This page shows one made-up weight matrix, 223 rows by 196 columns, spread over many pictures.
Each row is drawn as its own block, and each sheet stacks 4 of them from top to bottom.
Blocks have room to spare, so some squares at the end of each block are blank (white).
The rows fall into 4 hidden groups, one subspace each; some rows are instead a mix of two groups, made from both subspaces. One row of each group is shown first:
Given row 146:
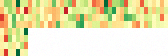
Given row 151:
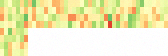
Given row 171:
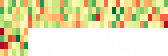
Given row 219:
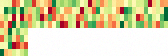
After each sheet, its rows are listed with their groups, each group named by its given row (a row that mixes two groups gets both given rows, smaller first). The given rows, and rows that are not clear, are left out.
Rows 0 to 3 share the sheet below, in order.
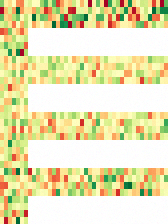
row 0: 171
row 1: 219
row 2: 219
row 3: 146 and 219
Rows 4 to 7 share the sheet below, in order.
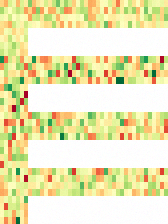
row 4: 171 and 219
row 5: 146 and 151
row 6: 219
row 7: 146
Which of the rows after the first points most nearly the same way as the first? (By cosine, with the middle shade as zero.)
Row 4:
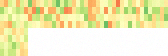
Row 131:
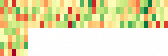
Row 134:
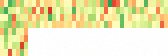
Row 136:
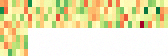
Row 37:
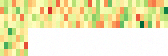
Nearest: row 136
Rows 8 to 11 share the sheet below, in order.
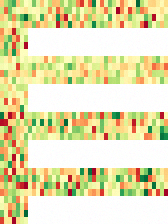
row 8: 151
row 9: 171
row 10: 171
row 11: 151
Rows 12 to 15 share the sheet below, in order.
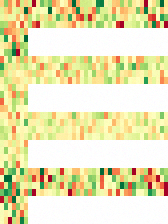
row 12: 146
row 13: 151 and 171
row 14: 146
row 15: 171
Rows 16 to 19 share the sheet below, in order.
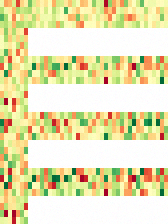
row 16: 146
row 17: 171
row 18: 171
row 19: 171
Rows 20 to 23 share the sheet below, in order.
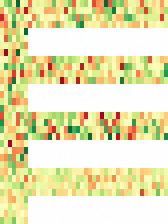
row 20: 146
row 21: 219
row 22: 151
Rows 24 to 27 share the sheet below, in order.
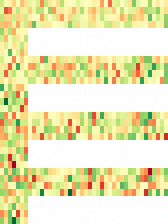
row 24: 171
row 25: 171
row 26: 151
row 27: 151
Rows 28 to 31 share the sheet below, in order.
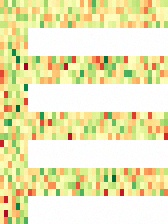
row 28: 151
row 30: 171
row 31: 146 and 171
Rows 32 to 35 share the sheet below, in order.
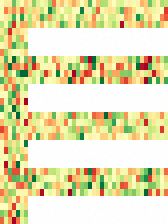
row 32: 219
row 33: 151
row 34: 146
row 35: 151
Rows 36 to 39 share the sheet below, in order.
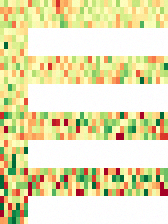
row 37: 171 and 219
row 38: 146 and 171
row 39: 171
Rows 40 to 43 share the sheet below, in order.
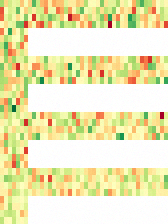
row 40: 151
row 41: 151
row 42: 146
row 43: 171 and 219
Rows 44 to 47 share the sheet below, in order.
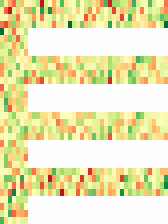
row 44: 171
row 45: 151
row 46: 151
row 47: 219
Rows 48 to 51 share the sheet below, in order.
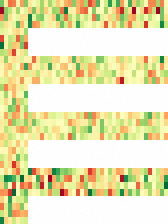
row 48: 171
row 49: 146
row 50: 151
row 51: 219
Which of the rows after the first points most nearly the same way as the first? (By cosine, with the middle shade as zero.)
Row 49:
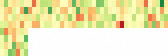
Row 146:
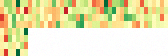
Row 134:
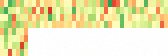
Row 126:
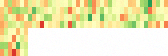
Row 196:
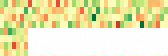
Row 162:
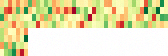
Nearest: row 162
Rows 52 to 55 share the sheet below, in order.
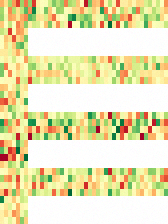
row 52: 151
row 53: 171
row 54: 171
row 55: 171
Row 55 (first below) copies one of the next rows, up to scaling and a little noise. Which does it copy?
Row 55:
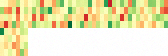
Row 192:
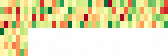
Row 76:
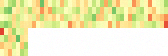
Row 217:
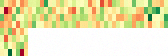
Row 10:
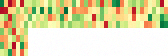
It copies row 192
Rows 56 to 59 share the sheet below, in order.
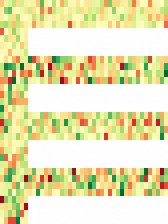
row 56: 171
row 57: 219
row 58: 171
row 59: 146 and 171
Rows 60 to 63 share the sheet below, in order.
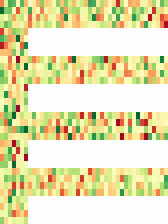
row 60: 171
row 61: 146
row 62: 151
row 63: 219
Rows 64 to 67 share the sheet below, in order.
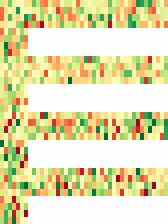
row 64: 151
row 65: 151 and 219
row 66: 171
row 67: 151
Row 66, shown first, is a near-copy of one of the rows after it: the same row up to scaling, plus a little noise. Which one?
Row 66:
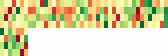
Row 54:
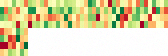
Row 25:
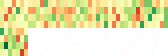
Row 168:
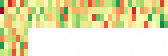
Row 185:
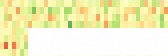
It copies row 25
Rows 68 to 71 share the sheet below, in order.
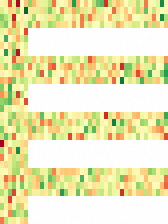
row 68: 146
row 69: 171 and 219
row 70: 171
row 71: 219
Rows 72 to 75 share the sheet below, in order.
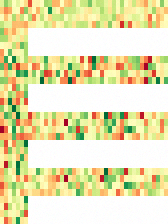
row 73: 151
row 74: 146
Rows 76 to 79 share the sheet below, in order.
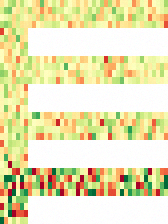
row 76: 171
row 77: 146
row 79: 219
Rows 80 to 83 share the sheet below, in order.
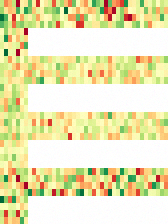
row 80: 146
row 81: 151
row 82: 171
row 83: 151 and 171
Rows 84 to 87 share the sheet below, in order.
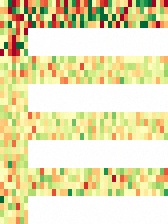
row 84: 151 and 219
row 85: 151 and 219
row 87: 171
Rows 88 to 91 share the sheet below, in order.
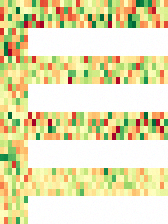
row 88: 151
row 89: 151 and 171
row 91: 146
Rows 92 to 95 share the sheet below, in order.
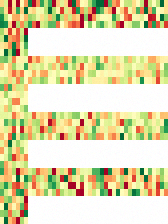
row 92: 146
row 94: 219
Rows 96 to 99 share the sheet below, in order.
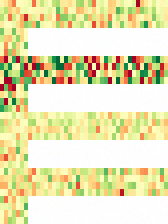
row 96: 151
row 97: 219
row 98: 171
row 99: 146
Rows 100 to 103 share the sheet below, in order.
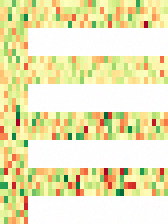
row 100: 151
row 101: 146
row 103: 146
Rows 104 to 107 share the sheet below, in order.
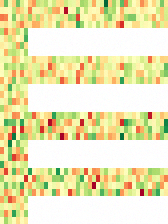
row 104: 146
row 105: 219
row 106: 219
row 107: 219
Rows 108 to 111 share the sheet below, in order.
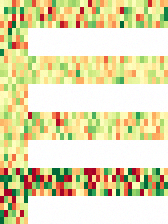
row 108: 219
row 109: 146
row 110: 151 and 219
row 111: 219
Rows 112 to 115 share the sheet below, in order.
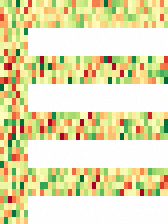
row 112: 146
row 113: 171
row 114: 219
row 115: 219
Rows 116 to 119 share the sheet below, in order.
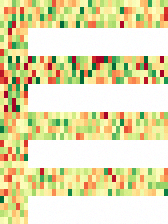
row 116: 219
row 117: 146
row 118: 146 and 171
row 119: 171
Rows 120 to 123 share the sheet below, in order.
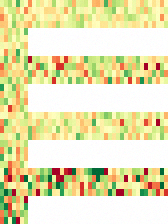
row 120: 146
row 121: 171 and 219
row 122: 171
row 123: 146 and 219
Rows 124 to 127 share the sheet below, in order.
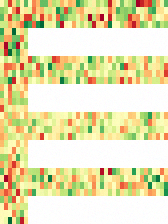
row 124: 151
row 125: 219
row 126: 151
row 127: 171
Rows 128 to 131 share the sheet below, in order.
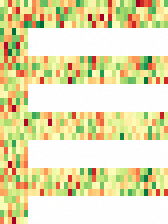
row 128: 151
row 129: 151
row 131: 151
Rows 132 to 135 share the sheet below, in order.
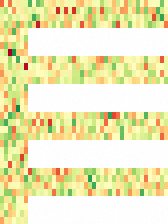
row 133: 146
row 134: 146 and 171
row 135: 219
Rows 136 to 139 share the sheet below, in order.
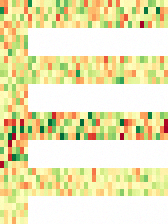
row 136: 171 and 219
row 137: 146
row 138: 219
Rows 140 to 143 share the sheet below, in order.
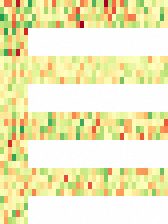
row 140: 146
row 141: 219
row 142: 219
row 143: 146 and 151
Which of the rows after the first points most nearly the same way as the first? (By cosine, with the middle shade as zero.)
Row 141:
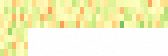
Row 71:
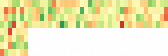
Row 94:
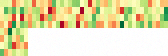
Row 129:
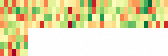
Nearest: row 94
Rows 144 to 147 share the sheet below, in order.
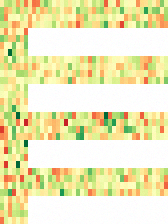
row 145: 151
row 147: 219
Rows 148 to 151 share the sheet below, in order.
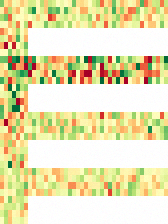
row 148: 171
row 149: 151
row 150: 171
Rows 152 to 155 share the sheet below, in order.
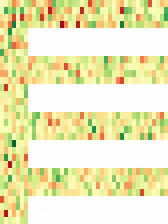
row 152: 219
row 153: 146
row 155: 171 and 219
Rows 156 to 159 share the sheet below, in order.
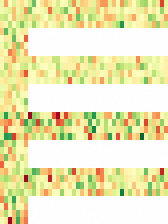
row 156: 146
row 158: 219
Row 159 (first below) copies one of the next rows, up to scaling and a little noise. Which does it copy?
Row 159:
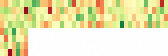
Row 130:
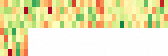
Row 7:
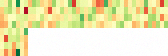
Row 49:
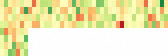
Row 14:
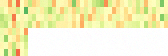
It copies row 130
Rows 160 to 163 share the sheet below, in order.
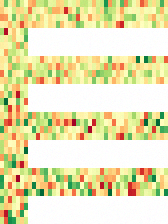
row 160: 146
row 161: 151 and 171
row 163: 151
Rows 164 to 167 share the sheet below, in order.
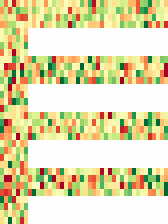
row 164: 151
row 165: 219
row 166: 171
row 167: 171
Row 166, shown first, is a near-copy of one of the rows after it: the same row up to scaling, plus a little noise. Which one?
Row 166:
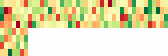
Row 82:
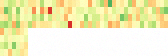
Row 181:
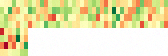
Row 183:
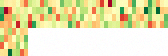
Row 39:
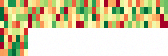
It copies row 183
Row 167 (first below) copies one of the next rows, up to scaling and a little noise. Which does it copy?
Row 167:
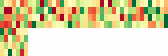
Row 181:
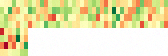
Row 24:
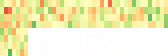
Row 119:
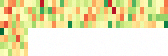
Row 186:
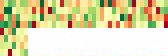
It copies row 24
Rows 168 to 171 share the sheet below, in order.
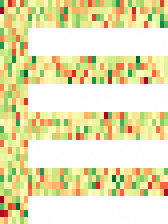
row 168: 171
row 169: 151
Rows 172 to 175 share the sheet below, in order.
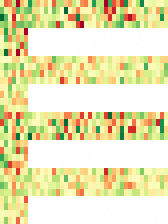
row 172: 146
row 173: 219
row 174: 146 and 171
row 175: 146
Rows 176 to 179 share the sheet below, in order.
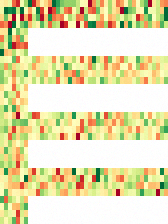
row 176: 219
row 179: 146 and 219
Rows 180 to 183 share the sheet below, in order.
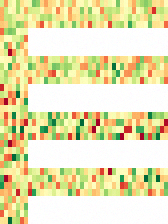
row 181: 171
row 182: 219
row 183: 171
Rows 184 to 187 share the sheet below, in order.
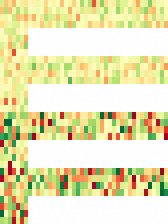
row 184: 151
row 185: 171
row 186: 171
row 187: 171
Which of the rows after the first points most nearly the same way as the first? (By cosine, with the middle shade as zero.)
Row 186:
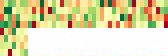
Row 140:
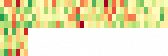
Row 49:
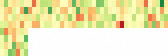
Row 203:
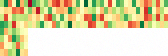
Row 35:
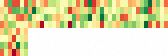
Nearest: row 140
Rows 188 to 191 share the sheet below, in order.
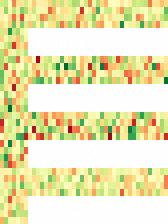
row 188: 219
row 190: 151
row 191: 219
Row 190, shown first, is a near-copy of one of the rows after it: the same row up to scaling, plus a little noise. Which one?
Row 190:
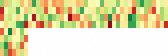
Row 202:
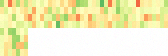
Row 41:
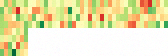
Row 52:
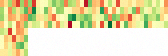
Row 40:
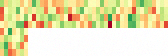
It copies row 40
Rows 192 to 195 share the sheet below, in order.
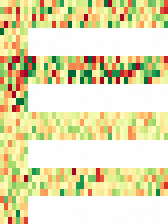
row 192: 171
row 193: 151
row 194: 151
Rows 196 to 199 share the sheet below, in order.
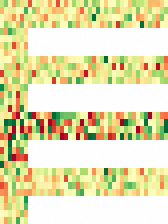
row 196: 219
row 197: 171
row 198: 219
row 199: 146
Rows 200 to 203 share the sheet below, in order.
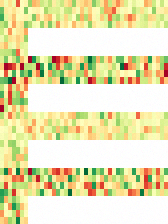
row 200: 146 and 151
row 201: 219
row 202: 151
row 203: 151 and 219
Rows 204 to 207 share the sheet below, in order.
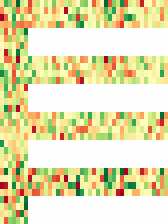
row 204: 146
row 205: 146
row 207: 146
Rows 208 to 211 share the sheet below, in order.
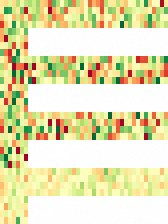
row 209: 151 and 219
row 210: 151 and 171
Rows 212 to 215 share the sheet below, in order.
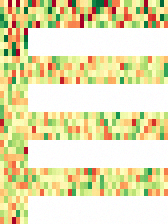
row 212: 146
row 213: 219
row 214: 151 and 171
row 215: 151
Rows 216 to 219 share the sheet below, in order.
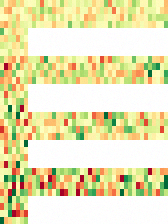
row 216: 171
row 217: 171
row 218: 146
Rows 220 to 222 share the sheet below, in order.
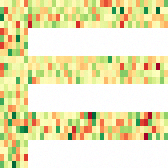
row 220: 171
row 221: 171
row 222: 151
